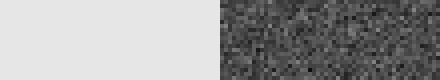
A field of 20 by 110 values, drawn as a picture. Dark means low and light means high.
The table splits into one row of 2 panels. Panel 1,1: very high, flat. Panel 1,2: low, fine-grained.
